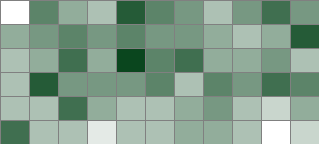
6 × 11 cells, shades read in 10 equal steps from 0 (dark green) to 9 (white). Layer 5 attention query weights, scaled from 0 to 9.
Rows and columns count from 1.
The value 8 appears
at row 6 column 4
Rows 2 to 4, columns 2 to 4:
4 3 4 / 5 2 5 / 1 4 4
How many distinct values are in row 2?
5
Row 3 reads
6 5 2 5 0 3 2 5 5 4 6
